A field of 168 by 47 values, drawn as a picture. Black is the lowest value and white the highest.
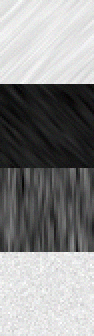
The table splits into 4 rows of 1 panel. Panel 1,1: very high, slanting up to the right, faint in contrast. Panel 2,1: very low, slanting down to the right, faint in contrast. Panel 3,1: low, streaked downward. Panel 4,1: very high, fine-grained, faint in contrast.
